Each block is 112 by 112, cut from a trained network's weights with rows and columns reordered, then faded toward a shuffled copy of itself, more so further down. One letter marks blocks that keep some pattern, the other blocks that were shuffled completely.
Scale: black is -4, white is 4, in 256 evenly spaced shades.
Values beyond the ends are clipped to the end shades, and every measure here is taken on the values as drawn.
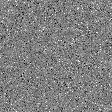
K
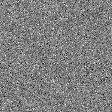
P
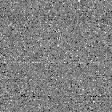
P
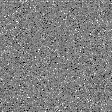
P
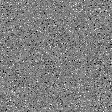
P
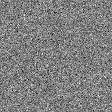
K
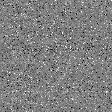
P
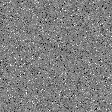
K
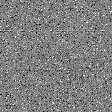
P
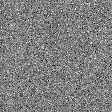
K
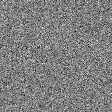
P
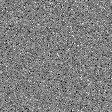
K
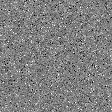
K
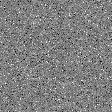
P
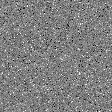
K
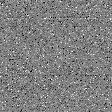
P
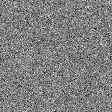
P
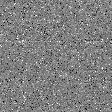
P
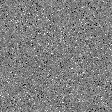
K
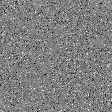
K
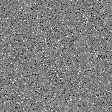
K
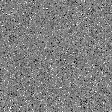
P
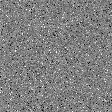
K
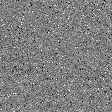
K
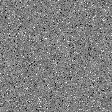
P
